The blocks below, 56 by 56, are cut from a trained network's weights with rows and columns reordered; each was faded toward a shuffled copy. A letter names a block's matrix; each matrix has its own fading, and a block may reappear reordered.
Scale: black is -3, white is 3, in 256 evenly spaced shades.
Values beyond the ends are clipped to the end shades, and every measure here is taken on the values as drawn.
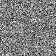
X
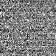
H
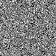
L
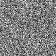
X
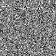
X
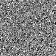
L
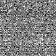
H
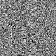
X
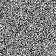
X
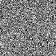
L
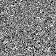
L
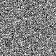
X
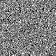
L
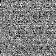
H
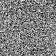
X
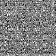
H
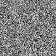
L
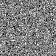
L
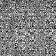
H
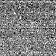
H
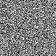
X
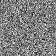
X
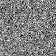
L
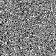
L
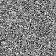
X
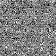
H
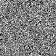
L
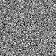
X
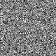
X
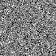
L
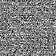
H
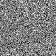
X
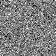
L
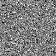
L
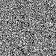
L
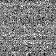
H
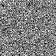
X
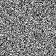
X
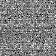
H
